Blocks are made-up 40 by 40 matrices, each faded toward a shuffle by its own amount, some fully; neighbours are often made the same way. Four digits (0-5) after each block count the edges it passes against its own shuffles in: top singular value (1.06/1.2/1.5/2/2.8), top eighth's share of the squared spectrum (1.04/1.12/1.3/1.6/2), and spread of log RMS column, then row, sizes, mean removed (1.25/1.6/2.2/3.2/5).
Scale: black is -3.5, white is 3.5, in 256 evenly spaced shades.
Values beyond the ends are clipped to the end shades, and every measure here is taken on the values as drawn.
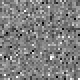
1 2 0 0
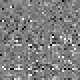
3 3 1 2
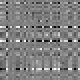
5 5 3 3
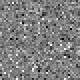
0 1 1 0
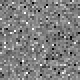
0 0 0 0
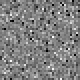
0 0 0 0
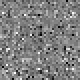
2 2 1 2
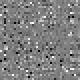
3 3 1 1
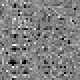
3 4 2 1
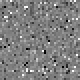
1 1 0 0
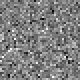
0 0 0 0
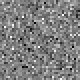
0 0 0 0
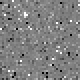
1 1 0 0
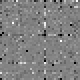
3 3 2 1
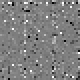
2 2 2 1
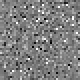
0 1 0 0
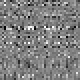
4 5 2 3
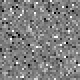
0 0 0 0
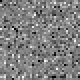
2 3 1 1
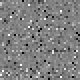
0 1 0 0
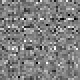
3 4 1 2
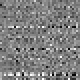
4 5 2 3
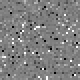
0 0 0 0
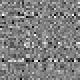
4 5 1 3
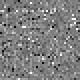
2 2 0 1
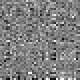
4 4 2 2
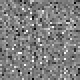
0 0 0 0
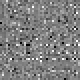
3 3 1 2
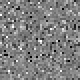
2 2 0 1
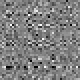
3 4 2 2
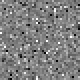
1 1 0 0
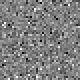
1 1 0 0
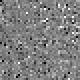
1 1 1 0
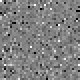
0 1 1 0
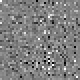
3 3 2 2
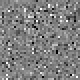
2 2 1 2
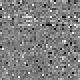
2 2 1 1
